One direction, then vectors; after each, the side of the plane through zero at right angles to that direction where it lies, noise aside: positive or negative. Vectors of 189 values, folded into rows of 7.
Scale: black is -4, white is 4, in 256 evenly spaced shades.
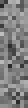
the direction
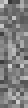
negative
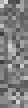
negative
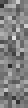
positive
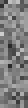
positive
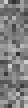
negative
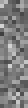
negative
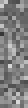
negative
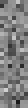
positive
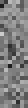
positive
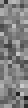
positive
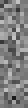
positive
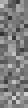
negative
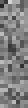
positive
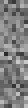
negative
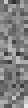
negative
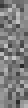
positive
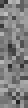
positive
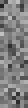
positive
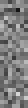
negative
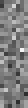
positive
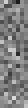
negative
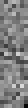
positive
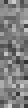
positive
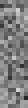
positive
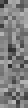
positive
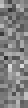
negative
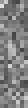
negative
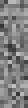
positive
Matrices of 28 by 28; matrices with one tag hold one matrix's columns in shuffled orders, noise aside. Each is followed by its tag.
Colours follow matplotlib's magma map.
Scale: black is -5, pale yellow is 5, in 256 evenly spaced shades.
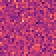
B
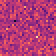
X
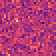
B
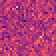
X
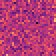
B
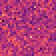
X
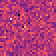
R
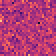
B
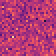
X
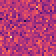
X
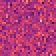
B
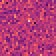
B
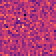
R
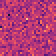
R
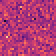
X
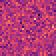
R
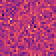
R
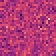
R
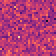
X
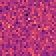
R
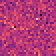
R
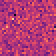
R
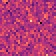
B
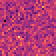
X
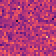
X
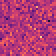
X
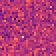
X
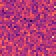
X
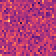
B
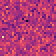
X
